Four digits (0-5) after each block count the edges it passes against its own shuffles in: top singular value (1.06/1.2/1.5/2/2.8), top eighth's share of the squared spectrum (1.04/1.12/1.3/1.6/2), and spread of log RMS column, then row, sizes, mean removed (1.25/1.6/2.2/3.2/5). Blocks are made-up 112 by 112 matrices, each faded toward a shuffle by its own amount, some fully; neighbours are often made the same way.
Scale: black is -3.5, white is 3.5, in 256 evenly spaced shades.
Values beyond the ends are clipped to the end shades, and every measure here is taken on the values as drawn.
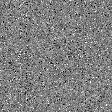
2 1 1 0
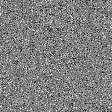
2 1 1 0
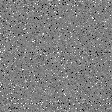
1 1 0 1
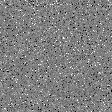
0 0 0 0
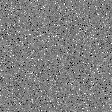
0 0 0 0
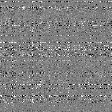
2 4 3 4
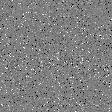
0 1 0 0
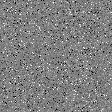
1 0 0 1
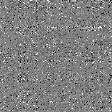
2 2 2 3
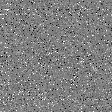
1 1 0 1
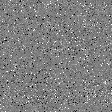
1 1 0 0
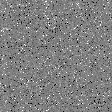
0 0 0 0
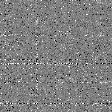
2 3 2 3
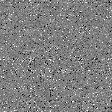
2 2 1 2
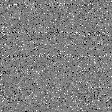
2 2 1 2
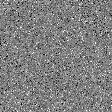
2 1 0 0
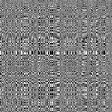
5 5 4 4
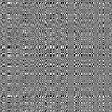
5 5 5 4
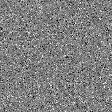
3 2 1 0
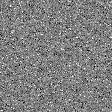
1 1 0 0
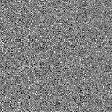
4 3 2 2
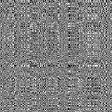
5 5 4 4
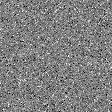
1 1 0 0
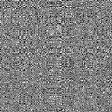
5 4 3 3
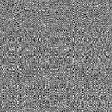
5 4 3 3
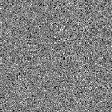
4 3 2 2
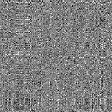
4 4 3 3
